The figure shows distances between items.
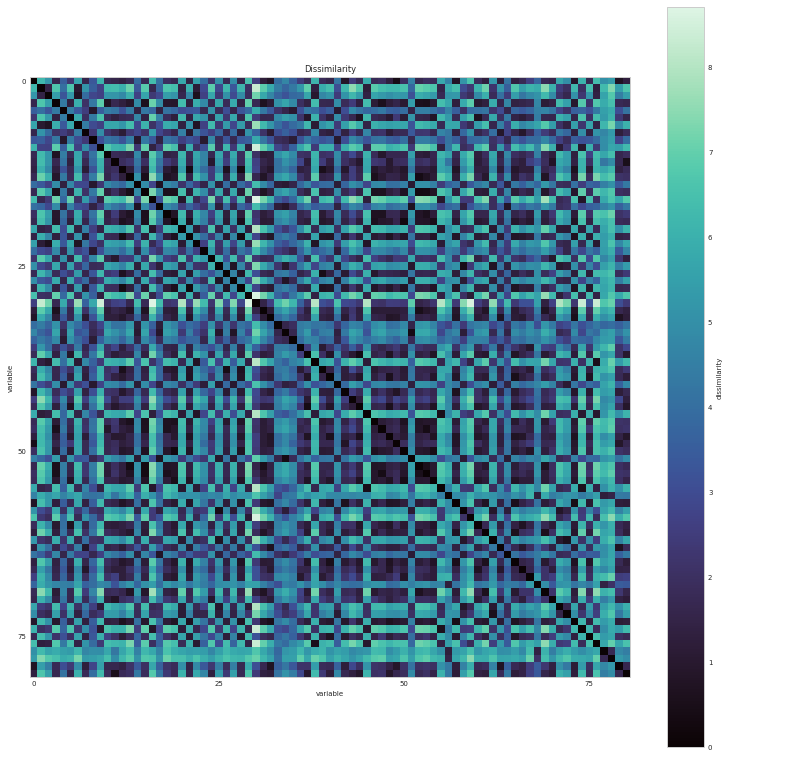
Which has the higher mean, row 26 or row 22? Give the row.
22
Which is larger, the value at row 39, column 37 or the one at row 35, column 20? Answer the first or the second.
the second
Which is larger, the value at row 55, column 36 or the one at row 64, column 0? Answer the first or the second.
the first
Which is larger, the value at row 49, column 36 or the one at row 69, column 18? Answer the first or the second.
the first
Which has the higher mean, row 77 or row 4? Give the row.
77
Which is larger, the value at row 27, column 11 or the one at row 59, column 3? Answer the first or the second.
the second
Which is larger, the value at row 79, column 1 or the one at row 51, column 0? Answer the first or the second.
the first
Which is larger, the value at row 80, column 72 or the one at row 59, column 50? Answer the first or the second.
the second
